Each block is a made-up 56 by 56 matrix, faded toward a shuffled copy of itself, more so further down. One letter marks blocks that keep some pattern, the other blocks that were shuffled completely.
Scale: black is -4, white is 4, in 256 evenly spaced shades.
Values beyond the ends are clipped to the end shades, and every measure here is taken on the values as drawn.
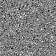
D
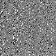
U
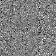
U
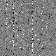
U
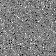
D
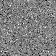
D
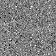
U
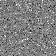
D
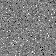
D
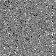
U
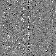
U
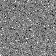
D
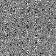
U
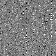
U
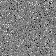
D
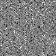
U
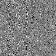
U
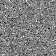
D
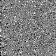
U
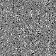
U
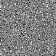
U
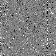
U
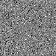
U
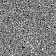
D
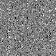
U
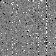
U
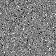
D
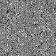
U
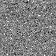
D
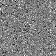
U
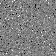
D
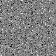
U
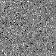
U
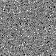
D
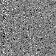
U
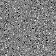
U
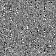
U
